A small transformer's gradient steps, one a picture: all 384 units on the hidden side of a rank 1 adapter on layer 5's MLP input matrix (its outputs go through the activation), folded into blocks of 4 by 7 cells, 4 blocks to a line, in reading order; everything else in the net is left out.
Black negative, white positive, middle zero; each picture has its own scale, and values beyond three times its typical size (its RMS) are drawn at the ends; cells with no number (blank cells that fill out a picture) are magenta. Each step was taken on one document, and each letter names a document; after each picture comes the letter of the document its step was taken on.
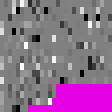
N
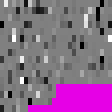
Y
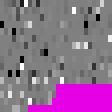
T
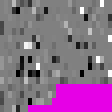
N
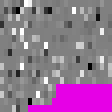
T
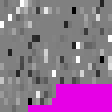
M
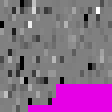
Y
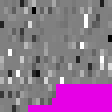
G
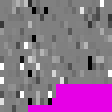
N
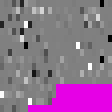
G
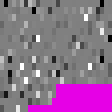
Y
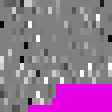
G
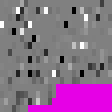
M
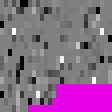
T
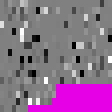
M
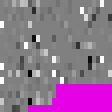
N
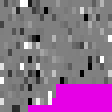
N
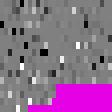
T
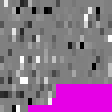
Y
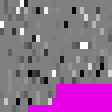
M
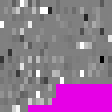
G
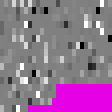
Y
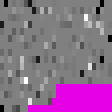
Y
